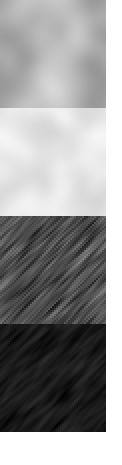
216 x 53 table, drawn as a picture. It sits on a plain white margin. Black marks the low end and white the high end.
It is made of 4 by 1 panels. Panel 1,1: high, smooth. Panel 2,1: very high, smooth, faint in contrast. Panel 3,1: low, slanting up to the right. Panel 4,1: very low, slanting up to the right, faint in contrast.
